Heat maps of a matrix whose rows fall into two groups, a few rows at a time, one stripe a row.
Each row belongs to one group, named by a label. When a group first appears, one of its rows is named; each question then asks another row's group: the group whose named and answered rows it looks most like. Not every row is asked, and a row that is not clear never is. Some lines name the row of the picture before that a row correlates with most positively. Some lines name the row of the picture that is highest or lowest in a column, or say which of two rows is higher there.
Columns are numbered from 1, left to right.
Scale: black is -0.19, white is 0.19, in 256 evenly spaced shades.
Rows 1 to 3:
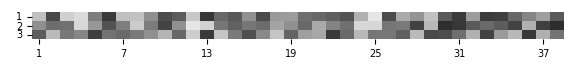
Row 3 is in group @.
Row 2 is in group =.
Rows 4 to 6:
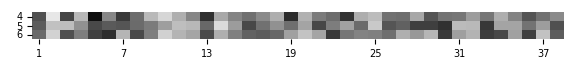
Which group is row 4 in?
@
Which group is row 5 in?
@
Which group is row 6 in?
@
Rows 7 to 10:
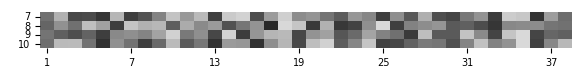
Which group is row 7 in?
@
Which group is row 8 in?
=
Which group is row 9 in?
@
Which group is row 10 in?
@
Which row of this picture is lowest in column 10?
8
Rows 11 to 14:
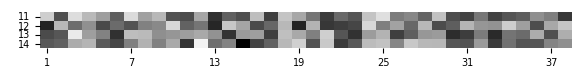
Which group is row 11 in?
=
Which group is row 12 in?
@
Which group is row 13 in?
=
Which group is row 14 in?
=
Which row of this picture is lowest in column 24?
13
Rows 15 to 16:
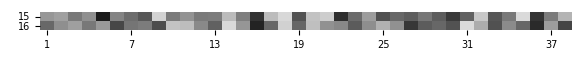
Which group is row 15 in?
@
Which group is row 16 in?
@
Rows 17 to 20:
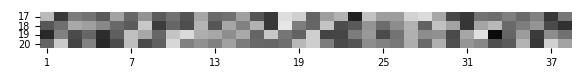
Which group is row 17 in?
=
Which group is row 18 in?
=
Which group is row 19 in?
@
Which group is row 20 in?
@
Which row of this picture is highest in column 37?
20
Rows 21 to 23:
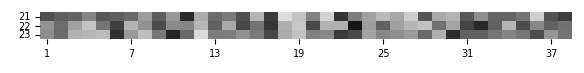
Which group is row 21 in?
=
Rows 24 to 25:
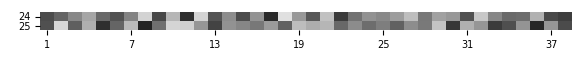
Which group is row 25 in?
@
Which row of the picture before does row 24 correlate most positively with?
21
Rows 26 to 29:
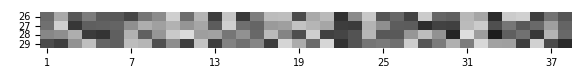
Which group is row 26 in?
@
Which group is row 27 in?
@
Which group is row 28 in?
@
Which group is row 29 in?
=
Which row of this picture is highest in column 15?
28
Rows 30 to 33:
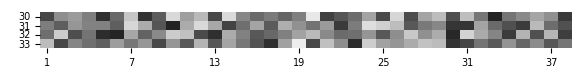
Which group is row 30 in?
@
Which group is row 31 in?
=
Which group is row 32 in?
@
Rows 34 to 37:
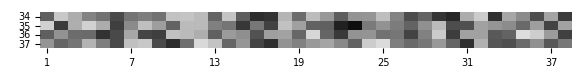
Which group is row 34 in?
@
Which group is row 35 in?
=
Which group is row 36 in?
@
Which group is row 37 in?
=
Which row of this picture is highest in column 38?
35
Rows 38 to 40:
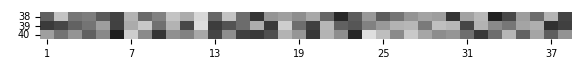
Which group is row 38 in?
@
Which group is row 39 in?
=
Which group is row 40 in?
=
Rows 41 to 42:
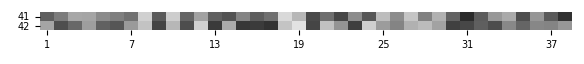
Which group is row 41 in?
=
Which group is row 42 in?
=
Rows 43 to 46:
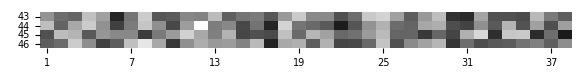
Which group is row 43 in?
=
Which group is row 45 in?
@
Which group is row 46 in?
=
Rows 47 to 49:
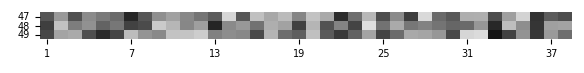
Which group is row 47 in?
@
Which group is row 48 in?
@
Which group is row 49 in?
@
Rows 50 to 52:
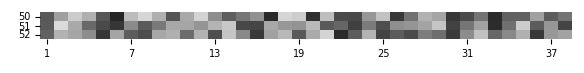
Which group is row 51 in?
@
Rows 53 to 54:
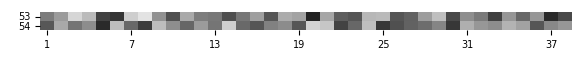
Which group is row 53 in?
=
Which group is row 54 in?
@
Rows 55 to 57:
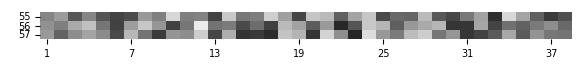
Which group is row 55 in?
@
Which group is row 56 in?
=
